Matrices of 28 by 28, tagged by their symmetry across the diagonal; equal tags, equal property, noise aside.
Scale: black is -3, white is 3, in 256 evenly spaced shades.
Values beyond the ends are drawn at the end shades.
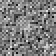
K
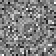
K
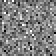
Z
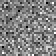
K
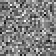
Z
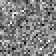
K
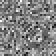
K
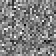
Z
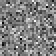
Z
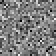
K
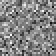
K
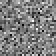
Z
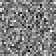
Z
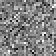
Z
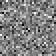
Z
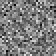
K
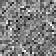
K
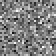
Z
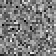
Z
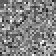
K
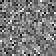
K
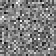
K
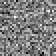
Z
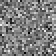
Z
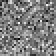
Z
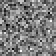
K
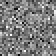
Z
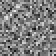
K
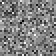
K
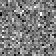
Z
